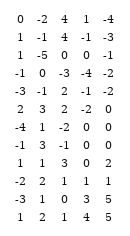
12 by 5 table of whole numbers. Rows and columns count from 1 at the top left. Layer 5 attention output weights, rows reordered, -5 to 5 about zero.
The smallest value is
-5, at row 3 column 2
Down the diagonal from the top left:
0 -1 0 -4 -2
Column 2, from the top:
-2 -1 -5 0 -1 3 1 3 1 2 1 2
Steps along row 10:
up down same same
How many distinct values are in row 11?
5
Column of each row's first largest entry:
3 3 1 2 3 2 2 2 3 2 5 5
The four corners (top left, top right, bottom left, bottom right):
0 -4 1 5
